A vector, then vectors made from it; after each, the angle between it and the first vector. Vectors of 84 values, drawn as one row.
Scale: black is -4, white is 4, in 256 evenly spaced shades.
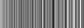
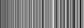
nearly opposite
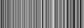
nearly opposite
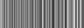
nearly parallel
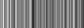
partly aligned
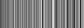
nearly opposite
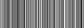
orthogonal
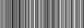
partly aligned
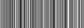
partly aligned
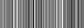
orthogonal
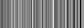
nearly opposite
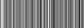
partly aligned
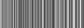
nearly parallel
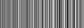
partly opposed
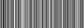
partly opposed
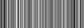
partly opposed
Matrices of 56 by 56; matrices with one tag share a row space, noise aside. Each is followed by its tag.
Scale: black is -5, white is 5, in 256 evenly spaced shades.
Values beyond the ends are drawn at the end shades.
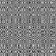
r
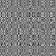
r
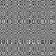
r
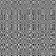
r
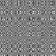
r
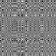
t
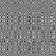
r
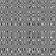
r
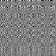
r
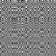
t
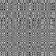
r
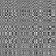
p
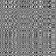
p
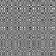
r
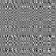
p
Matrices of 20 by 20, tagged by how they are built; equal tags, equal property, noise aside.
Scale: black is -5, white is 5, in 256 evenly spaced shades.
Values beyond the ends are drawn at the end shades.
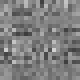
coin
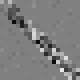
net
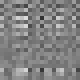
coin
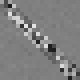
net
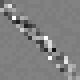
net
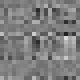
coin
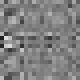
coin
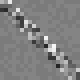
net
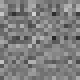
coin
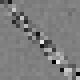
net
